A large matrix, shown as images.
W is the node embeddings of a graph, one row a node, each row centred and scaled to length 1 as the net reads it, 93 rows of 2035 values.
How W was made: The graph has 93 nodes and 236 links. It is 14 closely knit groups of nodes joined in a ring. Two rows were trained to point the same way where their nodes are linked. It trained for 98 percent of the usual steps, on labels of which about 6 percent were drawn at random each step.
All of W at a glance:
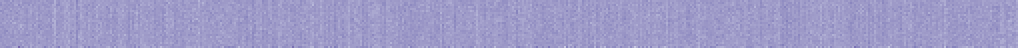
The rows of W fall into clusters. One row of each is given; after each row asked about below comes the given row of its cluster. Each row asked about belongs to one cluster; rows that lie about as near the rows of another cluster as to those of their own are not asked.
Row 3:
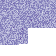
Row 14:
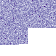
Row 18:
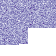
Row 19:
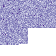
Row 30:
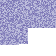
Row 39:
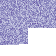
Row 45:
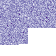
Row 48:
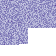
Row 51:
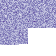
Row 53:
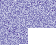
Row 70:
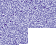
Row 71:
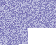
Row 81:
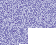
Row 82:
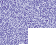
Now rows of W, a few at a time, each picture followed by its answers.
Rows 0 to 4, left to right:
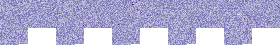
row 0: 14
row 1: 19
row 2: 30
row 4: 3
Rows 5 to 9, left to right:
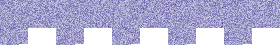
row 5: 71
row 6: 45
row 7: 19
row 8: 30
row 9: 30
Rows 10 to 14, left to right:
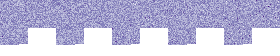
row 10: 18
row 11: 71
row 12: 48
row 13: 70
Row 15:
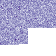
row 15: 39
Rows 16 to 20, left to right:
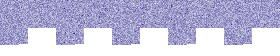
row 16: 48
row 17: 53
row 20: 18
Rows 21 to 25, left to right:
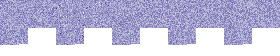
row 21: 81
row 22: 81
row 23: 14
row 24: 53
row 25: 82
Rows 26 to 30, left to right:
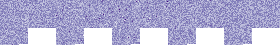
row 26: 70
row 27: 51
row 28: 48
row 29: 81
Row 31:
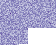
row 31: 14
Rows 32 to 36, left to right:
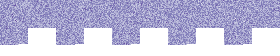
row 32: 82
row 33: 48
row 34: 3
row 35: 45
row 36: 53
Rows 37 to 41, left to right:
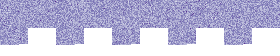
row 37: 53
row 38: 82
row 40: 51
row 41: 53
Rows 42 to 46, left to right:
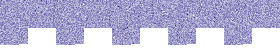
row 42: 70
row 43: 70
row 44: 71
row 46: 45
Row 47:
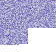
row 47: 71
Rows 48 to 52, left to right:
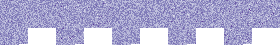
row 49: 81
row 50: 51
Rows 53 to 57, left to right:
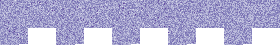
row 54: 48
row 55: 51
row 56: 45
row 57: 70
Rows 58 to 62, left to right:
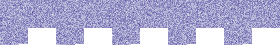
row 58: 51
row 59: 70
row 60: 30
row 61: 48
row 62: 39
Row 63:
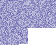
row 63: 19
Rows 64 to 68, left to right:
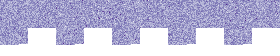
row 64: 19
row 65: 3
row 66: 82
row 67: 30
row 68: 71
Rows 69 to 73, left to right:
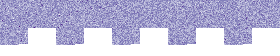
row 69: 14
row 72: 18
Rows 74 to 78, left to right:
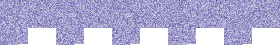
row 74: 39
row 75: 3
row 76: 3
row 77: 30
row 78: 14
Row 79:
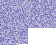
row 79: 82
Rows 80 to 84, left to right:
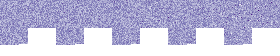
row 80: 19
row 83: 51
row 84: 39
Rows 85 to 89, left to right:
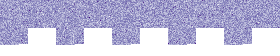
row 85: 51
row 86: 48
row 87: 30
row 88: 70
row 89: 3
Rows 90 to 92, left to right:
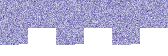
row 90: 19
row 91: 18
